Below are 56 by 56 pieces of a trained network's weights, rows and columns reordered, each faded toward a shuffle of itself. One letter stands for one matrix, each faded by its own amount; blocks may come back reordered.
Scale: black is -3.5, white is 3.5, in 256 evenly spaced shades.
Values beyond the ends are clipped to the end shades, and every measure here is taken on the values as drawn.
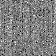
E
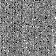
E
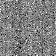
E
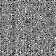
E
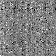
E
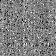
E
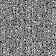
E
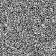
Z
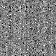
E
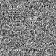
Z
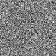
Z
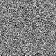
Z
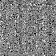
E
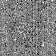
E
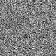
Z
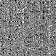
E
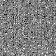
E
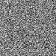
Z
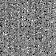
E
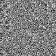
Z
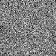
Z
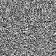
Z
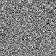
Z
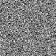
Z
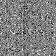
E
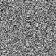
Z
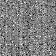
E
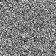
Z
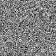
Z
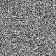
Z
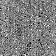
E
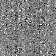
E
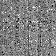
E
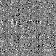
E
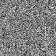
Z
